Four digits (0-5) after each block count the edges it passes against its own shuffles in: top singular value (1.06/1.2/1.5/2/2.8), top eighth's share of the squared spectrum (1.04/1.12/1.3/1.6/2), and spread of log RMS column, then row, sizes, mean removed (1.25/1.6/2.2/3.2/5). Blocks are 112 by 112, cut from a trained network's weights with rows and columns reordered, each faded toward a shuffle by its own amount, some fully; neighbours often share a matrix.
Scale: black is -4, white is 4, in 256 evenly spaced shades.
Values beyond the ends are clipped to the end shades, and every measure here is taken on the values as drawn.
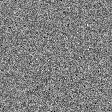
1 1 0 0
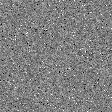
0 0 0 0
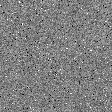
0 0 0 0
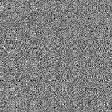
4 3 1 2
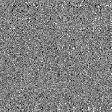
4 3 2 2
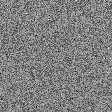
0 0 0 0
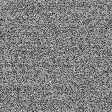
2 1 0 0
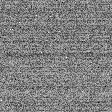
3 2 0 0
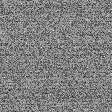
2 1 0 0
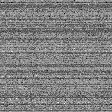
5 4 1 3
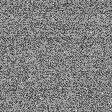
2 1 0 0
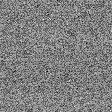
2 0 0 0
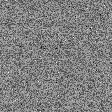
0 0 0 0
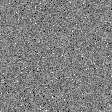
0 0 0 0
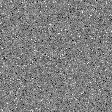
2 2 0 1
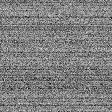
4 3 0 2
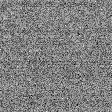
2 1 0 0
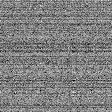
4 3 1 2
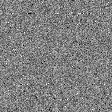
2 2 0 1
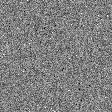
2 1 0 0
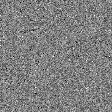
2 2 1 1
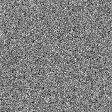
2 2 0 1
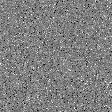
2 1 0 0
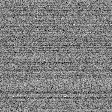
4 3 0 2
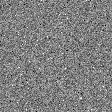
1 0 0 0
